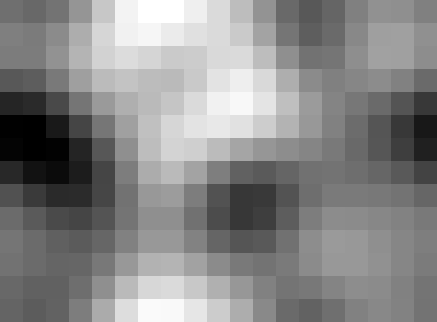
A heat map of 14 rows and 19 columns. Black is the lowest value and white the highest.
Ninth with the highest average: top middle. Ninth with the lowest average: middle left. Grain: blotchy. Lone odd cells: none. Average level on the scale: 50%. Calmest part: bottom right. Stripes: none.
